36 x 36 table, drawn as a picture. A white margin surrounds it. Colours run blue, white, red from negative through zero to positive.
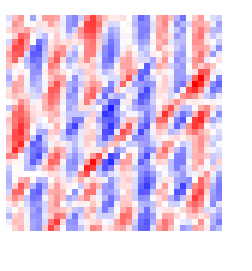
On average the colour sits 50% of the way up the scale. Upright stripes repeat 6 times across the table. There is no overall slope. The centre is the ninth with the lowest average.
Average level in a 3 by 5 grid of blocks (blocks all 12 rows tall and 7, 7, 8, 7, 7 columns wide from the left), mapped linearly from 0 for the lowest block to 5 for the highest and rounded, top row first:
35314
53114
24303
